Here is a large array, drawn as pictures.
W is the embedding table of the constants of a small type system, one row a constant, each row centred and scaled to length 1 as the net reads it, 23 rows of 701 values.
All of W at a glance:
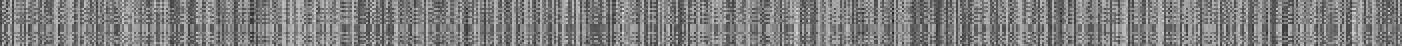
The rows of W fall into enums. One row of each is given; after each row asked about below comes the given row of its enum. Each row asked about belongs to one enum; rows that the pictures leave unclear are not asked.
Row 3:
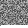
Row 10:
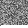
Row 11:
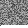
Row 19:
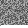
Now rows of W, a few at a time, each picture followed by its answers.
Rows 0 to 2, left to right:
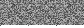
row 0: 11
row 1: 3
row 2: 11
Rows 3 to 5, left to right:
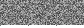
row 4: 10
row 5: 3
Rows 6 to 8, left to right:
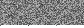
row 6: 10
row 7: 11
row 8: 19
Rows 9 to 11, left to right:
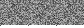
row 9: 11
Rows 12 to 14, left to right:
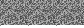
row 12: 19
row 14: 19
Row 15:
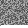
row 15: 19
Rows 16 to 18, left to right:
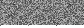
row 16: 10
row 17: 19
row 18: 11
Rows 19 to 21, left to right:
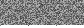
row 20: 11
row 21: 3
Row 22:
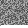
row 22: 19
